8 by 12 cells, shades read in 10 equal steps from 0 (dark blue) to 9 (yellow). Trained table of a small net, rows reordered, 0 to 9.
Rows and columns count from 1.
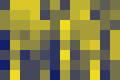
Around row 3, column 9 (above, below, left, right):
8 6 6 6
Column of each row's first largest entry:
2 4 7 7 10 7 10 2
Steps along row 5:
up down same down down up down up up down up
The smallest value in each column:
0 5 1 2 2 0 2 2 3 2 1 3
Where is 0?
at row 5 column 1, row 7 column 1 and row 8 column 6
